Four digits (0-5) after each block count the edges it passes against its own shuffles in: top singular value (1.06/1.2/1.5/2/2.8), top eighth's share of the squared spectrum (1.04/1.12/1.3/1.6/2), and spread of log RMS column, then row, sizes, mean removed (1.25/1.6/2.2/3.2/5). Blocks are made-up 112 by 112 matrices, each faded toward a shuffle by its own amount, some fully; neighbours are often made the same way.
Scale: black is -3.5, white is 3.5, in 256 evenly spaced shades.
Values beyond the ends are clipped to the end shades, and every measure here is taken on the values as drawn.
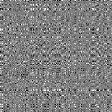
5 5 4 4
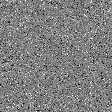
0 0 0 0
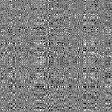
5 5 4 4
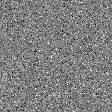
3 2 0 0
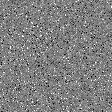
1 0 0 0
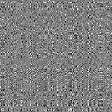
5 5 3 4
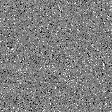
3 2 0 0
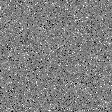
0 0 0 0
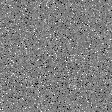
0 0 0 0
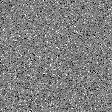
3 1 0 0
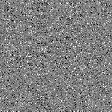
4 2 1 1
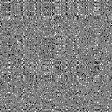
5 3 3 2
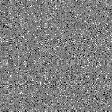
4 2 1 1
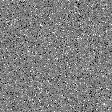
2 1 0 0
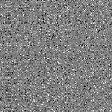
4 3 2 2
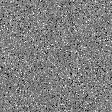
2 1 0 0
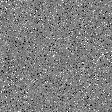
0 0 0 0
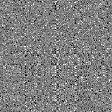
4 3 2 2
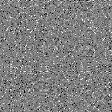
4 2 1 1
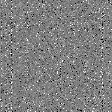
2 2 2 0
